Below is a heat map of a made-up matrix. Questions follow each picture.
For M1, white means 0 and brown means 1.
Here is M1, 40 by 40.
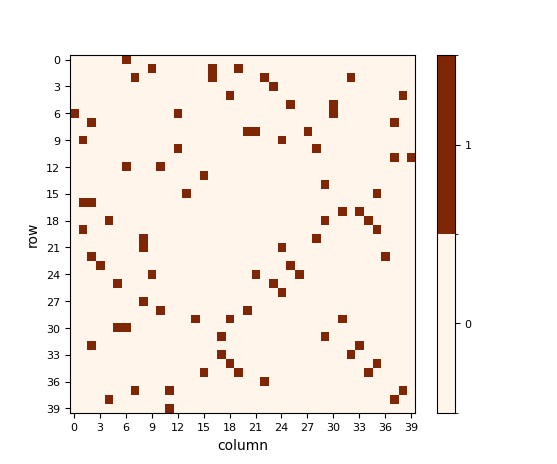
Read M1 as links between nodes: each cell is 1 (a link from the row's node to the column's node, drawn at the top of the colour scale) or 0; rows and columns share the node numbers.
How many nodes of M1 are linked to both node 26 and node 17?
0
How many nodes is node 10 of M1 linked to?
2
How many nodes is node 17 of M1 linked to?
2
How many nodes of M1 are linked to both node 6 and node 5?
1
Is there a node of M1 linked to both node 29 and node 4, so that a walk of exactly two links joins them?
yes
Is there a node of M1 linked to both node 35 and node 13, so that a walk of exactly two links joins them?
yes
